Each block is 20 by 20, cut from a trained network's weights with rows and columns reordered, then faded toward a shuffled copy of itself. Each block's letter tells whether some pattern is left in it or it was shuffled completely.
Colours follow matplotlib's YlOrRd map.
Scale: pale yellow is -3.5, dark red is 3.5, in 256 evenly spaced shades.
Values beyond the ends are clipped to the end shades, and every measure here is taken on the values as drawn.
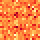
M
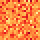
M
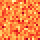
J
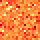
J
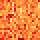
M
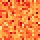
J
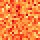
J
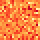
J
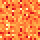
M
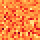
J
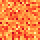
M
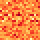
M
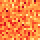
J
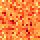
J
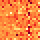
M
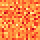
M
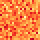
J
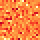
J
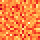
M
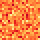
M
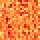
M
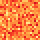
J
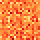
M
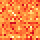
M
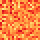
M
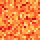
J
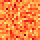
J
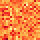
M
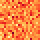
M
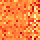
M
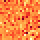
J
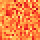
M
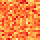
M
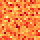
J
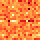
M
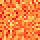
M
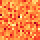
J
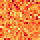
J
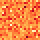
J
